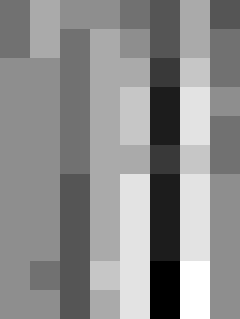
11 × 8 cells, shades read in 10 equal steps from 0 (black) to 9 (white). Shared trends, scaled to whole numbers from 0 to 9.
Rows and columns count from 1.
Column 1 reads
4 4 5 5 5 5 5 5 5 5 5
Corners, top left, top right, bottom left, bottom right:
4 3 5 5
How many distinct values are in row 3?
5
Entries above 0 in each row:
8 8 8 8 8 8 8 8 8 7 7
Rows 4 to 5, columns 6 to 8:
1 8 5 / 1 8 4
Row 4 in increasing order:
1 4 5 5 5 6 7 8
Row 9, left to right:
5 5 3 6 8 1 8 5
